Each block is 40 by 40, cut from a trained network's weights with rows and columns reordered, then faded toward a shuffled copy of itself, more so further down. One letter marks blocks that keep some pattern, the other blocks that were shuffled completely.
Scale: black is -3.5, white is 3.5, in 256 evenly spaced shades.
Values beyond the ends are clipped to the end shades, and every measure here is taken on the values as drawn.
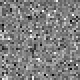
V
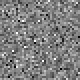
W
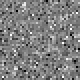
W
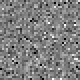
W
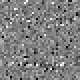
V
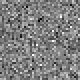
W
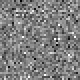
V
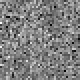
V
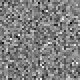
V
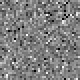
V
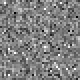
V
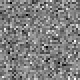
W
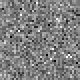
W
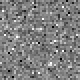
W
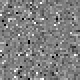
V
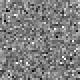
W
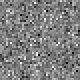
W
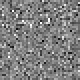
V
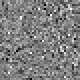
V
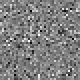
V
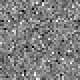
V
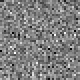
V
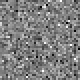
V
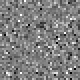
V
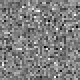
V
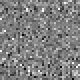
V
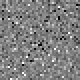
W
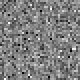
V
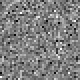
W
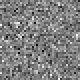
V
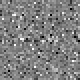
V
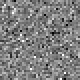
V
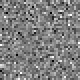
W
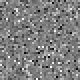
W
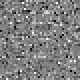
V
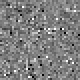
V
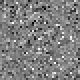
W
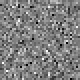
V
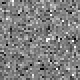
V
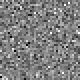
W
